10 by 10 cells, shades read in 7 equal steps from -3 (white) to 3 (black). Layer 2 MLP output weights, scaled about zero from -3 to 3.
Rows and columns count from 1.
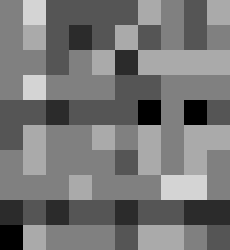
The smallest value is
-2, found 4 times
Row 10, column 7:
-1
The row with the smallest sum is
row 8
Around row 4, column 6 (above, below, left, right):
2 1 0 1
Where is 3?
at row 5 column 7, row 5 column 9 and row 10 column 1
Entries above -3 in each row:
10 10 10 10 10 10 10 10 10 10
